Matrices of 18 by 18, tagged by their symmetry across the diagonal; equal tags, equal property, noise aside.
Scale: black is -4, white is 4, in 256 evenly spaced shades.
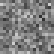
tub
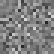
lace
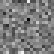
tub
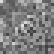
lace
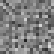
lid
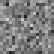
tub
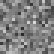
lid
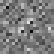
lace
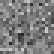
tub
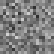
lid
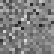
lid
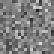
tub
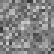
lace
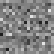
tub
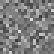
lace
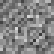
lace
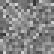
lace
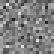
lid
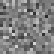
lid
